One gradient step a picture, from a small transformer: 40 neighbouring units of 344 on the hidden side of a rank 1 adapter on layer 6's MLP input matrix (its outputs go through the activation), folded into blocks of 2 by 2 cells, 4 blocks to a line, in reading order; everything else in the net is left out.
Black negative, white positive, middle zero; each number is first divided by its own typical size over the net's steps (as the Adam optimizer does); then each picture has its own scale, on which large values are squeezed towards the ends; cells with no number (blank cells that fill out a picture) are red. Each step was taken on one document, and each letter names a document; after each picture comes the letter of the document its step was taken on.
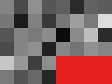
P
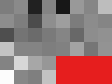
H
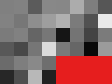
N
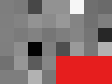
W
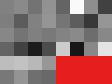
W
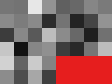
N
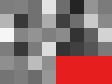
N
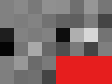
P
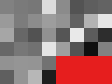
N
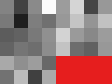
P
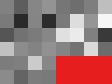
P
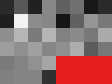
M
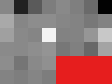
M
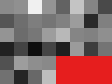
W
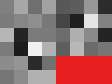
W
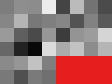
W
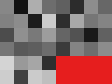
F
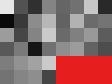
M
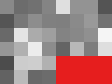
F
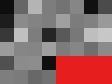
M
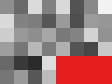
H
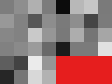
F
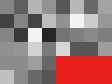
F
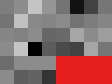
W
